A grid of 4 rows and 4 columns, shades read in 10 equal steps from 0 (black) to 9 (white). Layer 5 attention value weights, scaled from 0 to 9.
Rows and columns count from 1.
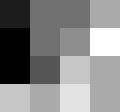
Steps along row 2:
up up up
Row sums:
15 18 16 27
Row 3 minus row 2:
0 -1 2 -3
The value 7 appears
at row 3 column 3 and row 4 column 1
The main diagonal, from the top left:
1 4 7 6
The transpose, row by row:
1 0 0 7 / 4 4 3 6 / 4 5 7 8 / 6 9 6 6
